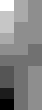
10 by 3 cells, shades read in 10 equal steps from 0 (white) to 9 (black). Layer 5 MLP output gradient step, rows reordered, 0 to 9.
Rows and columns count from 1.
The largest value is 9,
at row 10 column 1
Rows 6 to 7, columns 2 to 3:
5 5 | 5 4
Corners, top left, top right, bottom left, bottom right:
0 4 9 4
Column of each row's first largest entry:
3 3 2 2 3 1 1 1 1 1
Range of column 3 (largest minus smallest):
1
